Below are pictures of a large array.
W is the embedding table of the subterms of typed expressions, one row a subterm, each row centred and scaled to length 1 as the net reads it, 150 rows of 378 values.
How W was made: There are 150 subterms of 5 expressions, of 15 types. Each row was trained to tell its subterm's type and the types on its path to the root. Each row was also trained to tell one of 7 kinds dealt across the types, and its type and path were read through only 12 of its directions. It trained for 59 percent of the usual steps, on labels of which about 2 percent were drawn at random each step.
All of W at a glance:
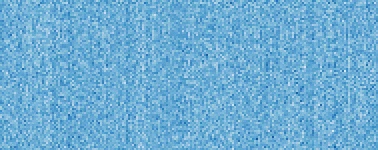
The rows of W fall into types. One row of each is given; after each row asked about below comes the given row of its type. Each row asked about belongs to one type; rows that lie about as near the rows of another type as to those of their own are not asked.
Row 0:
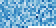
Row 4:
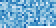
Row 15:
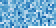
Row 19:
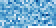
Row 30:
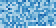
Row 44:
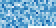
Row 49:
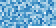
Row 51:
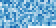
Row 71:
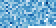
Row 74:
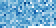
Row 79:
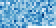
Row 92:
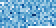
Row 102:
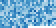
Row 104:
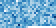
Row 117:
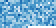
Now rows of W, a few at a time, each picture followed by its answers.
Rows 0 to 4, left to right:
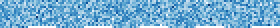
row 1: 15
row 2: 49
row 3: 49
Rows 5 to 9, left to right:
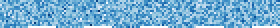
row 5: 79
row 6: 30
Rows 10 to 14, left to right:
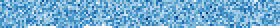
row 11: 49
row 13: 15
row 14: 30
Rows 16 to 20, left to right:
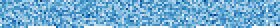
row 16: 44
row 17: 117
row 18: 4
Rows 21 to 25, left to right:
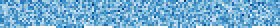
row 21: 102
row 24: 51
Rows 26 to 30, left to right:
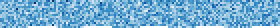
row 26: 71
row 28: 19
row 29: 102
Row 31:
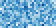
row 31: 30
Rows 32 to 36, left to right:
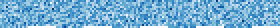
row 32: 30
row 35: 44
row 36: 44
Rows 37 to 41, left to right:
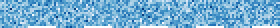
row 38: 51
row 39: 102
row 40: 117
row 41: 71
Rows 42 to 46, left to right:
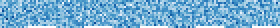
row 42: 4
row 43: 102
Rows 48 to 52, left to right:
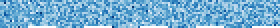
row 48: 79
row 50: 0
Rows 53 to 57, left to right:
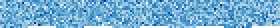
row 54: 19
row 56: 4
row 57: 79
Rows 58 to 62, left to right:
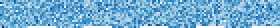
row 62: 102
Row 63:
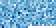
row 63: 0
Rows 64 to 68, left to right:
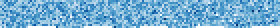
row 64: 102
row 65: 74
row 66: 71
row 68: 30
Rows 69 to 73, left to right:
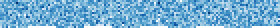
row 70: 49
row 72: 117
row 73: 4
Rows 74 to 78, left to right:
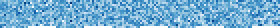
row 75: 51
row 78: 44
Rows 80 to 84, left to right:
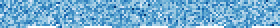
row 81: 0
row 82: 79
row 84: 44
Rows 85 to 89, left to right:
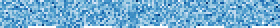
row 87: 74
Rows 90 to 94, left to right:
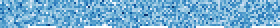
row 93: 51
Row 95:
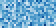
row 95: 4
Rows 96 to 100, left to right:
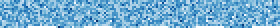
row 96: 49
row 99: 4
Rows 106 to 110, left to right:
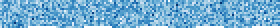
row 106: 51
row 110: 71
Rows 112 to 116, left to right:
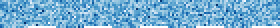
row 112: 74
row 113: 51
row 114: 19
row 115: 0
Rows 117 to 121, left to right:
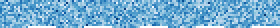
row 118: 19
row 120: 79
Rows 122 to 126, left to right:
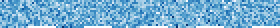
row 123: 44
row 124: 79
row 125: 117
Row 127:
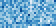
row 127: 104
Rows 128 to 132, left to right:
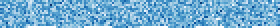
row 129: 0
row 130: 79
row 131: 49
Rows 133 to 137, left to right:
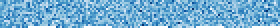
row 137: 15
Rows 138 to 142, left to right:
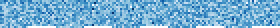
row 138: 102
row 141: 44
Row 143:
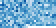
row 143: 19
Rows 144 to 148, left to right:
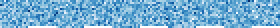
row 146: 51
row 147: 0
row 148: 104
